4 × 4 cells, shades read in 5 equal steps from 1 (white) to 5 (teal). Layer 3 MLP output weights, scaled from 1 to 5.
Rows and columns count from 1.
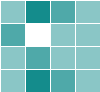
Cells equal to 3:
9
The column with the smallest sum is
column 4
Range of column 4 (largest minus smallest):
0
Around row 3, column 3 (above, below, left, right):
3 4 4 3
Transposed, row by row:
3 4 3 3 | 5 1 4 5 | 4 3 3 4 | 3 3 3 3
